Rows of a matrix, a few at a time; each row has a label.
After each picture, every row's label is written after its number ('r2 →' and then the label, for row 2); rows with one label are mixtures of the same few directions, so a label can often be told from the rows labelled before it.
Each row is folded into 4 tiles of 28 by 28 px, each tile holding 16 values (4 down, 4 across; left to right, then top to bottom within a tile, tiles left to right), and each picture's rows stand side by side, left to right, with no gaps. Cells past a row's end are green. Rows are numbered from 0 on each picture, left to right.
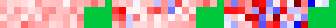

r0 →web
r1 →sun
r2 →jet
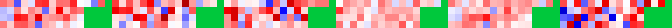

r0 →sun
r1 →jet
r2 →sun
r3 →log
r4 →sun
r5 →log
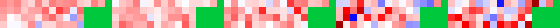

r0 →jet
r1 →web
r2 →sun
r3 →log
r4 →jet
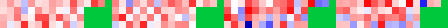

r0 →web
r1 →log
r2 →web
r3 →jet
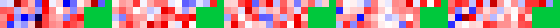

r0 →sun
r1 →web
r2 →web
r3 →log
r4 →log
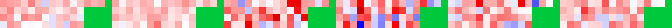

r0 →sun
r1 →web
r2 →sun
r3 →web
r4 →jet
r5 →web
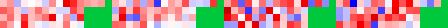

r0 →sun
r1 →log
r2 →log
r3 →sun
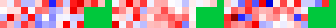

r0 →web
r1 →log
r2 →log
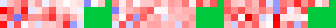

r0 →log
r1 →log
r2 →jet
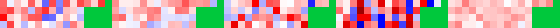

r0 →sun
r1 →web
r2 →jet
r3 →web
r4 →log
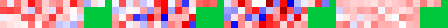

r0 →jet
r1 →jet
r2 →sun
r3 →log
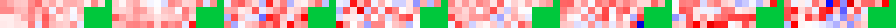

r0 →jet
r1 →jet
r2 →sun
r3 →log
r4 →sun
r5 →jet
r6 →web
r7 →sun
